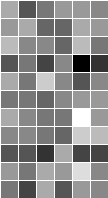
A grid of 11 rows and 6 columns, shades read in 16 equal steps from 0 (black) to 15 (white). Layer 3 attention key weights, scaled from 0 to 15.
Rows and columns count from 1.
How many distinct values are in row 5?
5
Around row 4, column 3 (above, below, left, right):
8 12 7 8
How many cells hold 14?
0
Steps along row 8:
same down down up down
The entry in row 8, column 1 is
8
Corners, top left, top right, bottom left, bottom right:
10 8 7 8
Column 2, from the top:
5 10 8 7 7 7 8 8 5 7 4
